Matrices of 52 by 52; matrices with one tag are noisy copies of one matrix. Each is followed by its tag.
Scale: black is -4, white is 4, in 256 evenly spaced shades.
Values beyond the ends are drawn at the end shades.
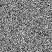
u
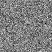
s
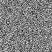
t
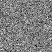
s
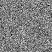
u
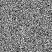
u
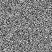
t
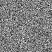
u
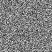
t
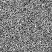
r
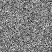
r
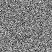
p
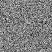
s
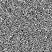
t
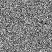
s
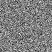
p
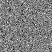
t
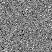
t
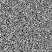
t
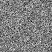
r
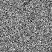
r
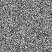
u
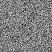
r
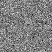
s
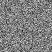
t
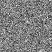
s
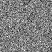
r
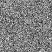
s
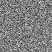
p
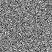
p
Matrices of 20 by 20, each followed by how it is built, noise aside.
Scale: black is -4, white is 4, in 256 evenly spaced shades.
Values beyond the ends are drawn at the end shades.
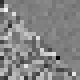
lower triangular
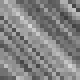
Toeplitz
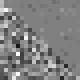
lower triangular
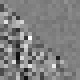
lower triangular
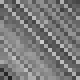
Toeplitz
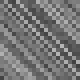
Toeplitz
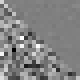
lower triangular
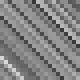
Toeplitz
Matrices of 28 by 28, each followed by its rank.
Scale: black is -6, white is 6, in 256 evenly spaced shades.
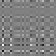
one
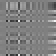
one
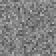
full rank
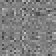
five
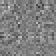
five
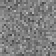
full rank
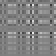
one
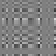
one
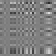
one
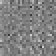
five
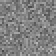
full rank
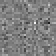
five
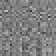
five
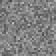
full rank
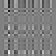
one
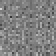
five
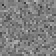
full rank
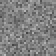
full rank
